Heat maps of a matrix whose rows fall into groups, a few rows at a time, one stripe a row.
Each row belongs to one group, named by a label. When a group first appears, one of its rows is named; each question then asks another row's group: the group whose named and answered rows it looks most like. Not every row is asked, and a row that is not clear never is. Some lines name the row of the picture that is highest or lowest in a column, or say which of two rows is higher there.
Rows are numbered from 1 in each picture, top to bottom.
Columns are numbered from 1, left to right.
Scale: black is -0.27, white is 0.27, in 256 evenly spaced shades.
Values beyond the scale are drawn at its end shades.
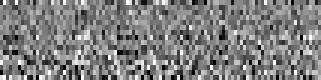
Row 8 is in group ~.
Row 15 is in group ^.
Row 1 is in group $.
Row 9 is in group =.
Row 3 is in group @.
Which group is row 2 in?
~
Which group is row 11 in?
~
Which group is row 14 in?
@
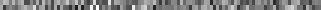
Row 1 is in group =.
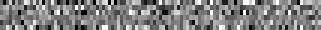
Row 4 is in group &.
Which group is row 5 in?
^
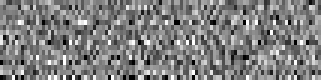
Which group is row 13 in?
^
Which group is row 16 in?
^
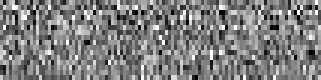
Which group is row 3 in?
~
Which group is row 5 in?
^
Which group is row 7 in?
~
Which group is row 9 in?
=
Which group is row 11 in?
&
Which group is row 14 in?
~
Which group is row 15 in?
~
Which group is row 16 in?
@
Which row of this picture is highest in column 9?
4
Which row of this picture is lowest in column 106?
2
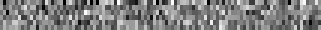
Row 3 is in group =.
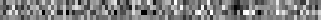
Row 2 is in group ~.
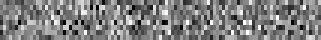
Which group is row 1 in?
~
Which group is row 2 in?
$
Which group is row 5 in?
@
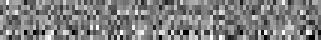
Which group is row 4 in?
~
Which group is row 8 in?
&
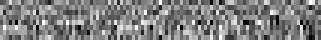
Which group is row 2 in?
&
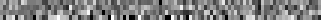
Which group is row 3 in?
~
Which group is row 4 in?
^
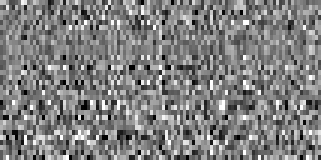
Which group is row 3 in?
@
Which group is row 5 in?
@
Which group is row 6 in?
$
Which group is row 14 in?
^
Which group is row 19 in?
=
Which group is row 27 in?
~
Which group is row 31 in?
@
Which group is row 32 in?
^
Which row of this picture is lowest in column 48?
1
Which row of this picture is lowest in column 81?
3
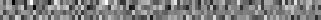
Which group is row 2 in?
^
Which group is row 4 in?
$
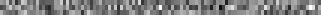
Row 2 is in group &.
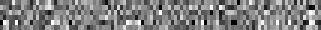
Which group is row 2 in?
&
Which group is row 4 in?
~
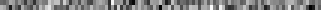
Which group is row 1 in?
^
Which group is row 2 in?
&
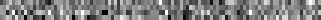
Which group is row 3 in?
~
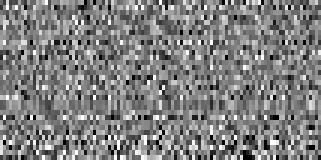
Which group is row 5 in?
=
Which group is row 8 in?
&
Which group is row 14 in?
@
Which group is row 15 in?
^
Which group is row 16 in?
$
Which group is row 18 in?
=
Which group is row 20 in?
=
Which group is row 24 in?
$
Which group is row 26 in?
&
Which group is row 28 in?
=
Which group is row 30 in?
&
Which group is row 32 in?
=
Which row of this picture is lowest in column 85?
28
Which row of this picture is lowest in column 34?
12
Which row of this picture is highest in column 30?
11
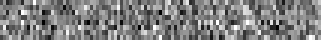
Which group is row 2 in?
@
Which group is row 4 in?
^
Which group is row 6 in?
$
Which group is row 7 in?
=
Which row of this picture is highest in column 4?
8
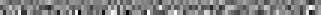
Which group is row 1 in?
&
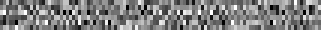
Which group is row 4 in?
~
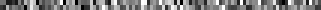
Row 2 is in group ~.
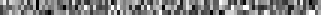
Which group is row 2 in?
@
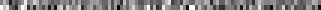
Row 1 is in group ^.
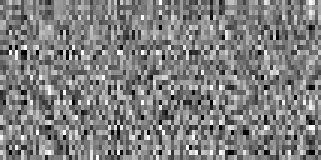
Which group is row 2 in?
~
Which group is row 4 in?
~
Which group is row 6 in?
&
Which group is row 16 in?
$
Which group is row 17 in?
$
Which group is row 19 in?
^
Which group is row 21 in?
~
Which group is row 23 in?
@
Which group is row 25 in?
&
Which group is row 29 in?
&
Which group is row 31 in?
&
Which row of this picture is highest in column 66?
31
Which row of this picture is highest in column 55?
27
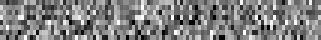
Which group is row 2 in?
@
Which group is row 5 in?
^
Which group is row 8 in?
~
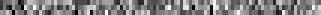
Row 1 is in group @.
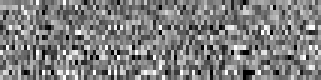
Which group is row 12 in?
$
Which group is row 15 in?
=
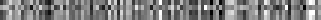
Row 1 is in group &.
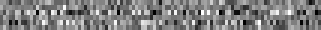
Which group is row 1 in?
&
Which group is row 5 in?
=
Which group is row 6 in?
=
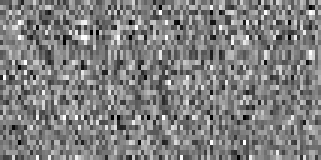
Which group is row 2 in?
&
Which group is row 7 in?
$
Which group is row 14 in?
@
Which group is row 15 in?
~
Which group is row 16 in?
$
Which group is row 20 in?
@
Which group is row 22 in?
=
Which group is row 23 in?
$
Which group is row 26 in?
~
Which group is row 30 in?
=
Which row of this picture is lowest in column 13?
6
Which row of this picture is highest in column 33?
25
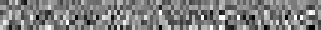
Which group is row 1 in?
^
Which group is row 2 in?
&
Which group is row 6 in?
&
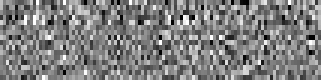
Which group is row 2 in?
$
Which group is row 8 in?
&
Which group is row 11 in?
&
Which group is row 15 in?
@
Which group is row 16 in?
=
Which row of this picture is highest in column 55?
12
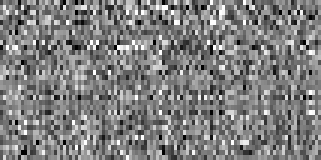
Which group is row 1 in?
@
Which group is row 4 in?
&
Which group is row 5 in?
@
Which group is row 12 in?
$
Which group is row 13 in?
=
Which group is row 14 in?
$
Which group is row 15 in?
=
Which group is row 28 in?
~
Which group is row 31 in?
=
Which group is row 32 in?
$
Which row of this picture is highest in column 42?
10
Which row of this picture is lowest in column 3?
16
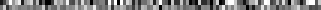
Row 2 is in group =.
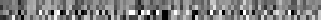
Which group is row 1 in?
@
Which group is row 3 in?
@
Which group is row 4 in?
^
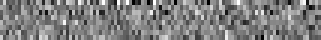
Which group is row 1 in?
$
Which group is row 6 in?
&
